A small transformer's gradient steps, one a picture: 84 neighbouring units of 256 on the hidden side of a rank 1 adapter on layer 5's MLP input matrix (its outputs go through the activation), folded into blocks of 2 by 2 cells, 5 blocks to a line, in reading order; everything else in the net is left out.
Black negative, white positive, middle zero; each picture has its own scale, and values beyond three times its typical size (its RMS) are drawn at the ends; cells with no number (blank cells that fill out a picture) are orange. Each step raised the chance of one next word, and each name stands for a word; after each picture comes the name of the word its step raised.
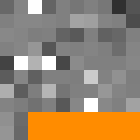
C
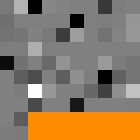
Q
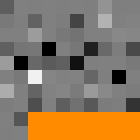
Q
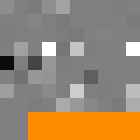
Q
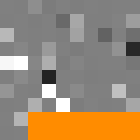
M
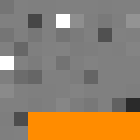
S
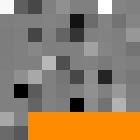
C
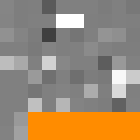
M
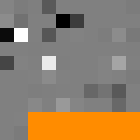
Q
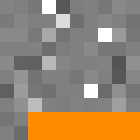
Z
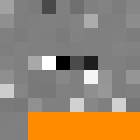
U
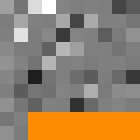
Q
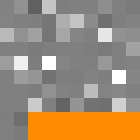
U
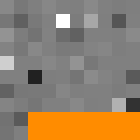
S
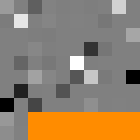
M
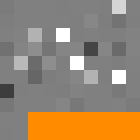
S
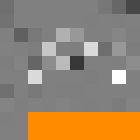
M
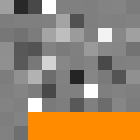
Z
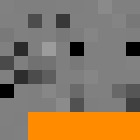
S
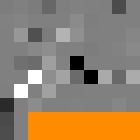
C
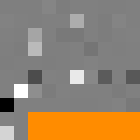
C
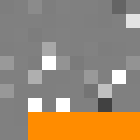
M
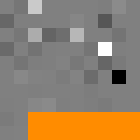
U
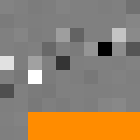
Z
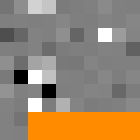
Z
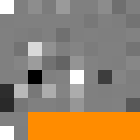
C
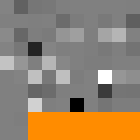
Z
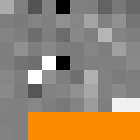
U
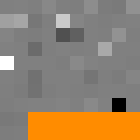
S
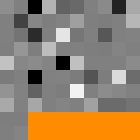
M
